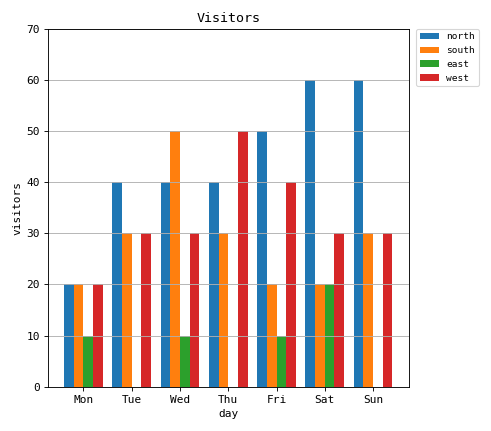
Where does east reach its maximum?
Sat
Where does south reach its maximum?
Wed
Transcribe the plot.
Title: Visitors
x-axis: day, ticks Mon Tue Wed Thu Fri Sat Sun
y-axis: visitors, ticks 0 10 20 30 40 50 60 70
Legend: north, south, east, west
Values:
north: 20 40 40 40 50 60 60
south: 20 30 50 30 20 20 30
east: 10 0 10 0 10 20 0
west: 20 30 30 50 40 30 30
